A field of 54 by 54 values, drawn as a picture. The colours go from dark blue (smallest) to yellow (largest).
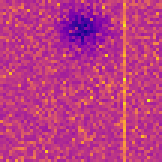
Ninth with the lowest average: top middle. Odd lines: column 42. Histogram: heavy tails on both sides. Dips: one, in the top middle.
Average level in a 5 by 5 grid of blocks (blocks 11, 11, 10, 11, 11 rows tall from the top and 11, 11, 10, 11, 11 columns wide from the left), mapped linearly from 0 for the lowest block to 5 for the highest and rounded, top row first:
4 3 0 4 4 / 4 4 1 4 4 / 4 4 4 5 4 / 4 4 4 5 4 / 4 4 4 4 4
